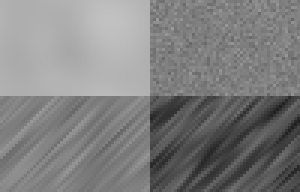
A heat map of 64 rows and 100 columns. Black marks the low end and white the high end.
It is made of 2 by 2 panels. Panel 1,1: high, smooth, faint in contrast. Panel 1,2: middling, fine-grained, faint in contrast. Panel 2,1: middling, slanting up to the right, faint in contrast. Panel 2,2: low, slanting up to the right.
